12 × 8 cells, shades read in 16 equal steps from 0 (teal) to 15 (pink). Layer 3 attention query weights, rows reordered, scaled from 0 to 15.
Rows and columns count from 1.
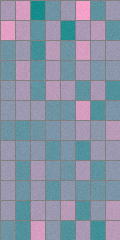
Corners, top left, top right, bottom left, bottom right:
10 9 6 11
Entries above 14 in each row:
1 0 0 0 0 0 0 0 0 0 0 0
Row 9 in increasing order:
5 5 6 7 8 9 10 10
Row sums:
67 67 66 63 63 62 61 58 60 56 66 59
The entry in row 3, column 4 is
11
